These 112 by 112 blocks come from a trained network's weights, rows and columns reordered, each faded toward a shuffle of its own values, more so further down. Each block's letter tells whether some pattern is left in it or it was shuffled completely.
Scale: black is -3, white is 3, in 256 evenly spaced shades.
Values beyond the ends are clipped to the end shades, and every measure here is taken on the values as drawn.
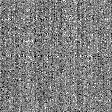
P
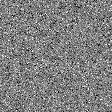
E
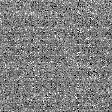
P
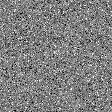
E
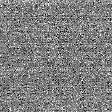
P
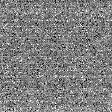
P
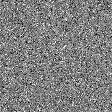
E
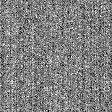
P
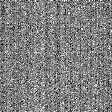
P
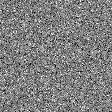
E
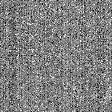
P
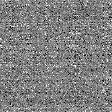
P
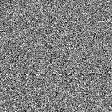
P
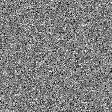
P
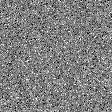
E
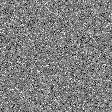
E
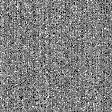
P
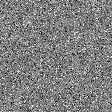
E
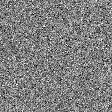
E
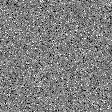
E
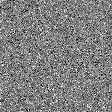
E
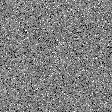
E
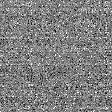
P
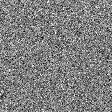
E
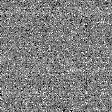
P
